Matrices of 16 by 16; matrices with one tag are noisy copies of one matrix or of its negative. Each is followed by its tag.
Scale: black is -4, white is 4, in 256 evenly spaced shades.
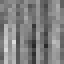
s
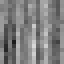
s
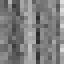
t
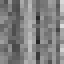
t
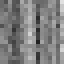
t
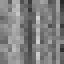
t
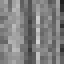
t
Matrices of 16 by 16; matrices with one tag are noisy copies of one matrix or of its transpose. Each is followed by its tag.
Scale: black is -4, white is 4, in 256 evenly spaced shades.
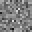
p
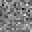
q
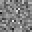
p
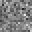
q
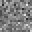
q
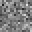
q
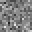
q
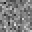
q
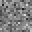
q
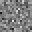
p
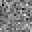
q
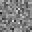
p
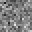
q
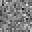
q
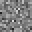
p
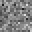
q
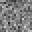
q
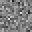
p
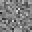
p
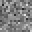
q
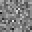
p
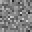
p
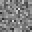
p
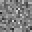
p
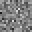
p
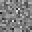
p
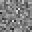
p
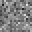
q
